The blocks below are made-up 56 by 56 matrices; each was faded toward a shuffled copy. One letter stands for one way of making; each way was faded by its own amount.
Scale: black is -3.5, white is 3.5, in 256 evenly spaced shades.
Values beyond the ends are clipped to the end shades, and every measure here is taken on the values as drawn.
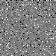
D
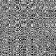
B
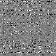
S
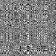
B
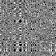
B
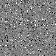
D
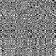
B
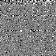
S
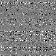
S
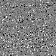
D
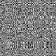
B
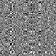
B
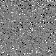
D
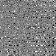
S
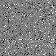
D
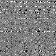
S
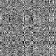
B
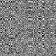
B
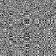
B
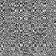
B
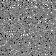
D
